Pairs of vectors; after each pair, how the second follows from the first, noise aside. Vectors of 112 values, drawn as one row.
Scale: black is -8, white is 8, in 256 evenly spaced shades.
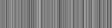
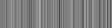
copied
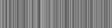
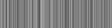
copied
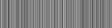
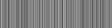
copied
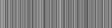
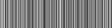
scaled up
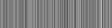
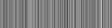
copied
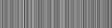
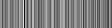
scaled up
